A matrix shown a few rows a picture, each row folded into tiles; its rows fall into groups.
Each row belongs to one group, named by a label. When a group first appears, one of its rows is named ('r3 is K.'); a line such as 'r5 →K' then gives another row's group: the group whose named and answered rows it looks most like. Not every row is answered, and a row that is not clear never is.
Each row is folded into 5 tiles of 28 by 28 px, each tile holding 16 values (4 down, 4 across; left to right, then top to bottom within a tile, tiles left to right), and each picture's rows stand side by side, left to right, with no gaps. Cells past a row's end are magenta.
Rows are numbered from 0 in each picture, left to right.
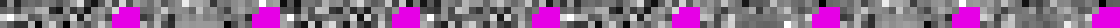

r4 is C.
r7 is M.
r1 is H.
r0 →C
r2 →C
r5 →M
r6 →H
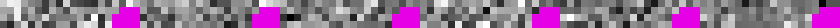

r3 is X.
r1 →H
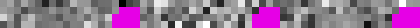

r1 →X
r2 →H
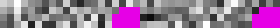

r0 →X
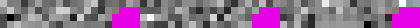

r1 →C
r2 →H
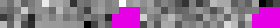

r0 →H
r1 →M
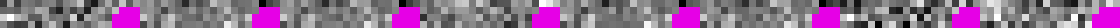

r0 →C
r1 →M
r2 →M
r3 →H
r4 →M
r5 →M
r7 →X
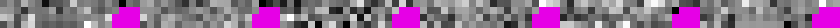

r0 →M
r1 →M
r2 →C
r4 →X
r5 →H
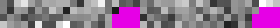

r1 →H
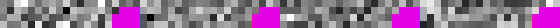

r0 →X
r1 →X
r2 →C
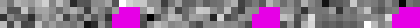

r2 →M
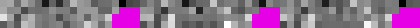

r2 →M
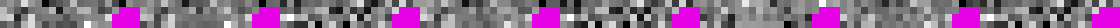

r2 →C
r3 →M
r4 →C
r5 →H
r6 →M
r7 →C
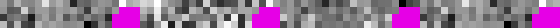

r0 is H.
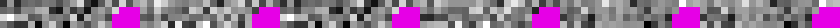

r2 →C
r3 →X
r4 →H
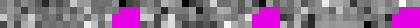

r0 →M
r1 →M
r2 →H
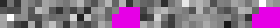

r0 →C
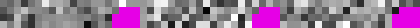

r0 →H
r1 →X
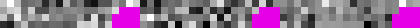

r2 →H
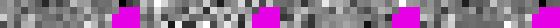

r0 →M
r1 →X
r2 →H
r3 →M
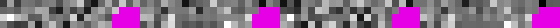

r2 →C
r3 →M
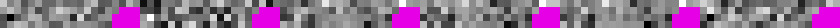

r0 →X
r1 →C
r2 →H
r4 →H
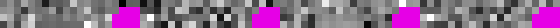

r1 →C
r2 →H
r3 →C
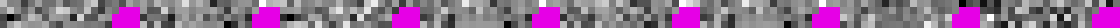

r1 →H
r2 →X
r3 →H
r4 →H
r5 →H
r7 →C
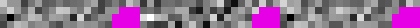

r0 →X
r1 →C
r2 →X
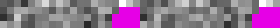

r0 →H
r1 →H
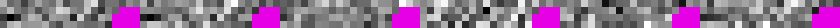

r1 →X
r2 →H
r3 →X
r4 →M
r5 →X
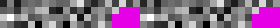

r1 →C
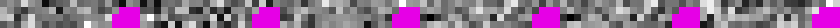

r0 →M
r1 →C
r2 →H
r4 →X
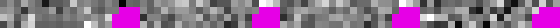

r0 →M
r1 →H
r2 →H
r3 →C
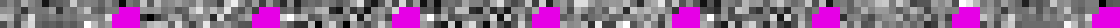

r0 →M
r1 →X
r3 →C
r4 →X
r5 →C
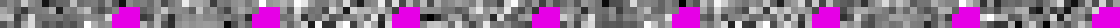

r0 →M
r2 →X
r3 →X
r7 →C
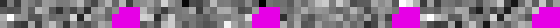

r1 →M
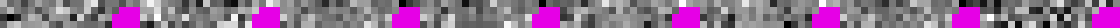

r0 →X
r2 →M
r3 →M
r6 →M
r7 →C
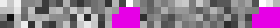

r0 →X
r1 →H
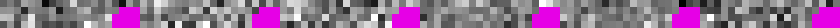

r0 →M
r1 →X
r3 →H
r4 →M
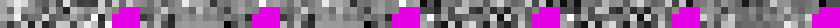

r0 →X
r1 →H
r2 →H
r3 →C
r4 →C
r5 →M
